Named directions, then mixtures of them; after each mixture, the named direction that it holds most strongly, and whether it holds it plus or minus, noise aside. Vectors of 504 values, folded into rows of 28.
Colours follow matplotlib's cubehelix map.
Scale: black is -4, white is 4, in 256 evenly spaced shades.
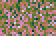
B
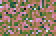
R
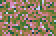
R, minus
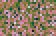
B, plus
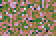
R, minus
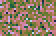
R, plus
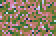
R, minus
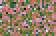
R, plus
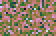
R, plus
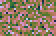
R, plus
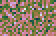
R, minus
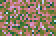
B, minus
